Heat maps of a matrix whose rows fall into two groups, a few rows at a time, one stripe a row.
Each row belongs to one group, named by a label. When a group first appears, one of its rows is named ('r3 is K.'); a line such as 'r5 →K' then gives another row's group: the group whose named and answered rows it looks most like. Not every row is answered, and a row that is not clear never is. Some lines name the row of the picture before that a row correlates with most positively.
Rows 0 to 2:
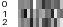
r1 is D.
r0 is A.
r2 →A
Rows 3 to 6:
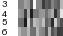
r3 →A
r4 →A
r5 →D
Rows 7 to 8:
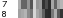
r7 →A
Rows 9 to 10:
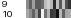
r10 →A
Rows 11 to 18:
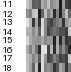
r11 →D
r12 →D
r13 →A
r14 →A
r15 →D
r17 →A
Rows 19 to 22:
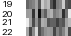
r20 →A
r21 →A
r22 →D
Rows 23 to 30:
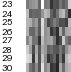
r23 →A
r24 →D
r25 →A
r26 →A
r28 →A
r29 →A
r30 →A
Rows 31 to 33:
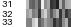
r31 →A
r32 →D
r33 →D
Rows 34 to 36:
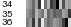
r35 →D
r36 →A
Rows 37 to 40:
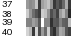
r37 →D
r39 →A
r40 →D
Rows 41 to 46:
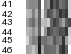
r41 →A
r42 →A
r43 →D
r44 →A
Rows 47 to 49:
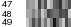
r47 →D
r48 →A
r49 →D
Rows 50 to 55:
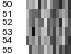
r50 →D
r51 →D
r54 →D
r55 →D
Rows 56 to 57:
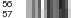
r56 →A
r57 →A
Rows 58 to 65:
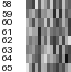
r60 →D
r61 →D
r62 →A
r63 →D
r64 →D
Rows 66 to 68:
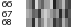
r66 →D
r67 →D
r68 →D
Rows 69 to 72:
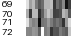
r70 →D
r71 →A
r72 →A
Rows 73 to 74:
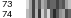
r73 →A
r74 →D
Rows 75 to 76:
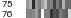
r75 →D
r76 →A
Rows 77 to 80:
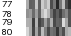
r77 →D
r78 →D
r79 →D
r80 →A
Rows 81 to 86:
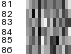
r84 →A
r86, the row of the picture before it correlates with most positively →77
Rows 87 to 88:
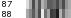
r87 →A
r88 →A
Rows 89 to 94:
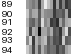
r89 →D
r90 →D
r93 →D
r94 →A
